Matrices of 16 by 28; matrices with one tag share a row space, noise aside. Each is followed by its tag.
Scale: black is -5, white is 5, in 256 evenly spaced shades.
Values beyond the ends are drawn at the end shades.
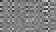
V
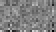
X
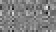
V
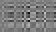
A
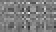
A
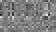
V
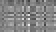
A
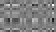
X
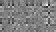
V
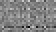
A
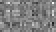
X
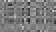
A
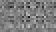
A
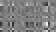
V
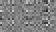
V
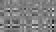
X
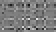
A
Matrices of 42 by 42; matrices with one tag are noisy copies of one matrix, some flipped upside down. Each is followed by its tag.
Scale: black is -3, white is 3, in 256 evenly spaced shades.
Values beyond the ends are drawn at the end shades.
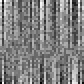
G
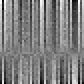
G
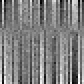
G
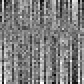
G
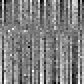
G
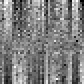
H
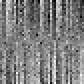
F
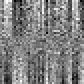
H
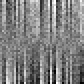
F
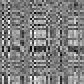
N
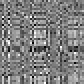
N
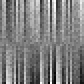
F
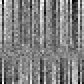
G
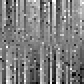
F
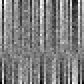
G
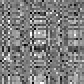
N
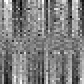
H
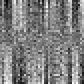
H
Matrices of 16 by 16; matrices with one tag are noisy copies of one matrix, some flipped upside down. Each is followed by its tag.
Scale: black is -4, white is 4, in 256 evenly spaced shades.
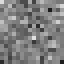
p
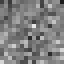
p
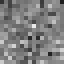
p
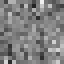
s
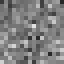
p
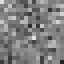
p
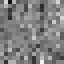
s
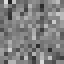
s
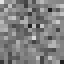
p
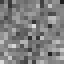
p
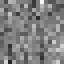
s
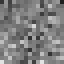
p
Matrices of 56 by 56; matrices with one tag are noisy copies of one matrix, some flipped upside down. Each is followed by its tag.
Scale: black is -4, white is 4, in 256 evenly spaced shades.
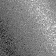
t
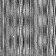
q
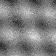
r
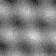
r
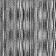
q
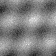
r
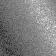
t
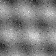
r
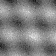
r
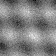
r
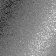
t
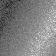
t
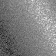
t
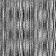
q
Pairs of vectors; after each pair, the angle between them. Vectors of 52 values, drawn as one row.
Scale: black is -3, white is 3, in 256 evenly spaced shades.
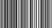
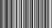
partly aligned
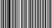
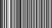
nearly opposite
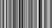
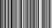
partly opposed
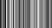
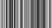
nearly opposite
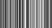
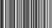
orthogonal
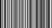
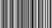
partly opposed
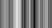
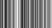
partly aligned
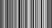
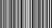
orthogonal
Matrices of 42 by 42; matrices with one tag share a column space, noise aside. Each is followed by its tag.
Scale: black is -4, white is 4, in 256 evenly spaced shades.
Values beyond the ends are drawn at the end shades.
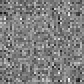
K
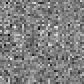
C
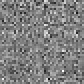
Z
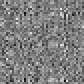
K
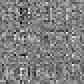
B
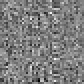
K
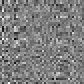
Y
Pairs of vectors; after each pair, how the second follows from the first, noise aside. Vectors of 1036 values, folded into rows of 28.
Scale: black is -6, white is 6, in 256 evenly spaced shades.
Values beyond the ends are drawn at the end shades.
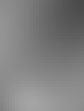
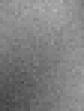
reversed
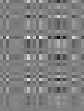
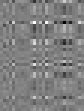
wrapped around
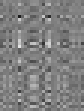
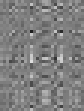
wrapped around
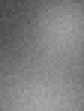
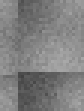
wrapped around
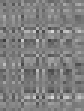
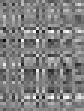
scaled up
